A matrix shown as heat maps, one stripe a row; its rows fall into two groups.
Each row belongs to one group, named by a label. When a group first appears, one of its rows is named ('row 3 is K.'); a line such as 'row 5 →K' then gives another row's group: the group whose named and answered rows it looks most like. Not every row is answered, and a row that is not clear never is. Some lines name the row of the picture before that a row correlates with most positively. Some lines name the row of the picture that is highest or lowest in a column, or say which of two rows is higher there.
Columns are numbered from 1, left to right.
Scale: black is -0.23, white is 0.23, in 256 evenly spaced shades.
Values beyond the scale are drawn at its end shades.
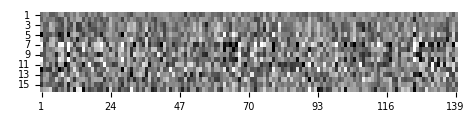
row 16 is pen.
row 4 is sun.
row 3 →sun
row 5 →pen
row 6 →sun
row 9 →sun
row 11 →sun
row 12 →pen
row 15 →pen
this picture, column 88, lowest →11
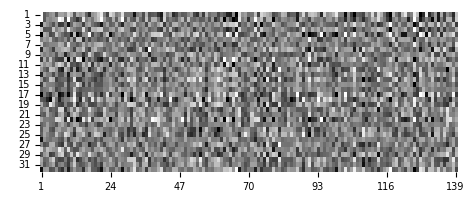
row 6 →pen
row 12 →sun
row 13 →pen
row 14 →sun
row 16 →sun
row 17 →pen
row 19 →sun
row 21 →sun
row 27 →sun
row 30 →sun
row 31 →sun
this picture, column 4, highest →19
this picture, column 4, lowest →18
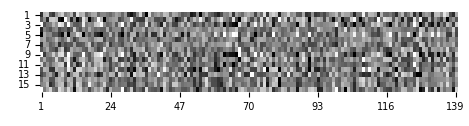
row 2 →sun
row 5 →pen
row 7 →pen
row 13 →sun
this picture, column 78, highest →5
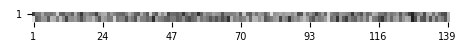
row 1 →sun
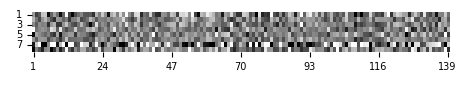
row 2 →sun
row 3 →sun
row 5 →pen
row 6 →sun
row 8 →pen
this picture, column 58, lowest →7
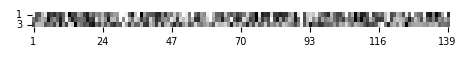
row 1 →sun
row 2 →sun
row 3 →pen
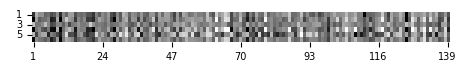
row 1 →pen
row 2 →pen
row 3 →sun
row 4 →pen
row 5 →sun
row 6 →pen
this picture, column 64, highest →4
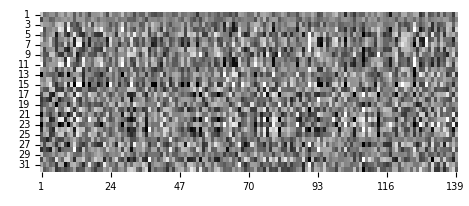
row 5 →sun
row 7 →pen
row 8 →sun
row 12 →pen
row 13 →pen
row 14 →pen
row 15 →pen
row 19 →sun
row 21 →pen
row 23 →pen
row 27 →sun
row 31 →sun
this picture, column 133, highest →23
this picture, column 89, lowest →24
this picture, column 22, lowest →30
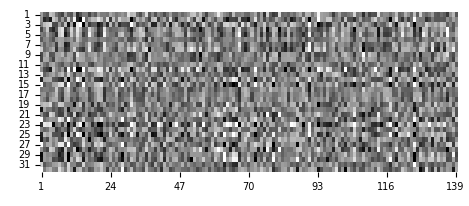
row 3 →pen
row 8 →sun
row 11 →sun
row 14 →pen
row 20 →pen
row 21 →sun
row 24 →sun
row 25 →pen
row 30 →pen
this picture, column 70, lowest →2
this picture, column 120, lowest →12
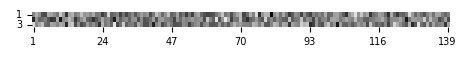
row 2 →pen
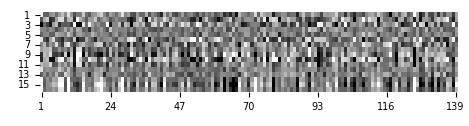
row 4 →pen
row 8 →pen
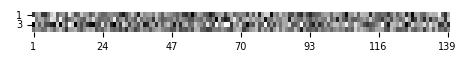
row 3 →pen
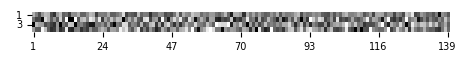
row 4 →sun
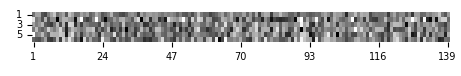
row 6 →pen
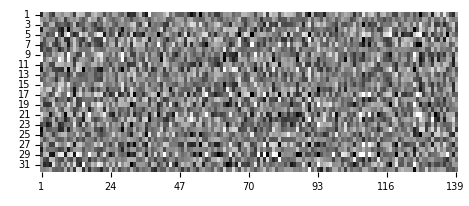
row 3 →sun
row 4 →pen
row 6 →sun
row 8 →pen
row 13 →sun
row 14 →sun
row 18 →sun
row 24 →pen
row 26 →sun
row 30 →sun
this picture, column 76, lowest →29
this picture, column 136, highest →29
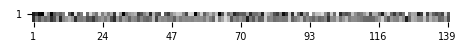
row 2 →pen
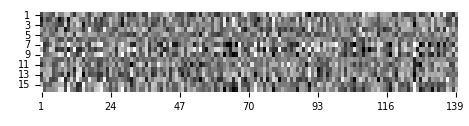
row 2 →pen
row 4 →sun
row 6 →sun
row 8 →sun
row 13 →pen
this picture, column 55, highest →13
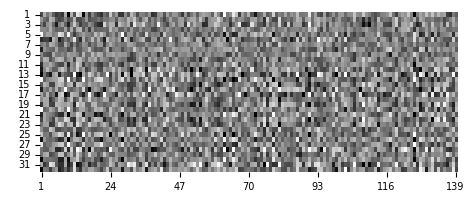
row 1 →pen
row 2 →sun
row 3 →sun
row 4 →pen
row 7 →sun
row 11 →pen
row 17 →sun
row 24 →sun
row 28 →pen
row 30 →pen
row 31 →sun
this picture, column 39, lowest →28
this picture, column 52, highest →31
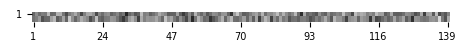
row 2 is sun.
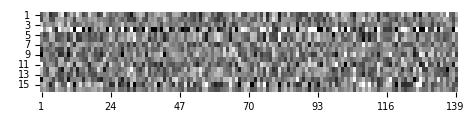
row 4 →pen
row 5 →sun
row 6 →sun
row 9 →pen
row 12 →sun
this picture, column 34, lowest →12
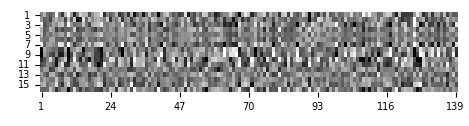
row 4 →sun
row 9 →pen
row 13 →sun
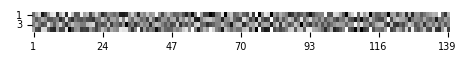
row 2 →sun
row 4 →sun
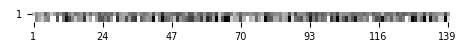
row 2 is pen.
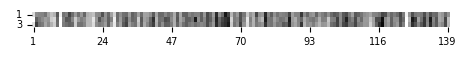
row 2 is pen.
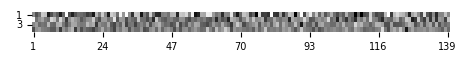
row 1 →sun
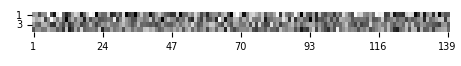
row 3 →sun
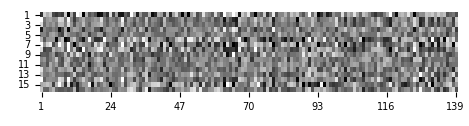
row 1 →pen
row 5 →sun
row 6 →sun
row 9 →pen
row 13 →sun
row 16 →sun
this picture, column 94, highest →15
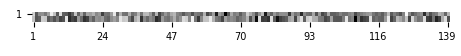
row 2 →sun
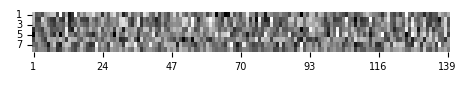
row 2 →sun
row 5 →pen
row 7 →sun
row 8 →sun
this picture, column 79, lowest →2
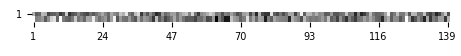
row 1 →sun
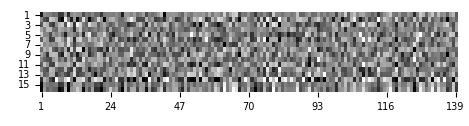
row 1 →pen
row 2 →sun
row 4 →pen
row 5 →sun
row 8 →pen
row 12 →sun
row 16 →pen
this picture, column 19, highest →14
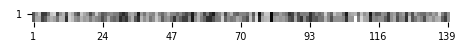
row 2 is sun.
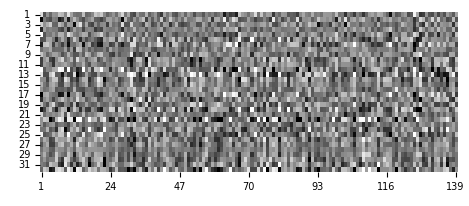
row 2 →pen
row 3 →pen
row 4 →pen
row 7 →pen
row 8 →pen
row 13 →sun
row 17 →pen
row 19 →sun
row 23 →sun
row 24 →sun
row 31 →sun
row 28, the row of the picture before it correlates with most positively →2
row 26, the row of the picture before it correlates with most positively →2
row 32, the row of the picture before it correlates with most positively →2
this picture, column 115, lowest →24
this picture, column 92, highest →13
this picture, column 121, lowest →14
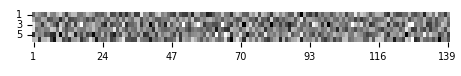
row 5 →pen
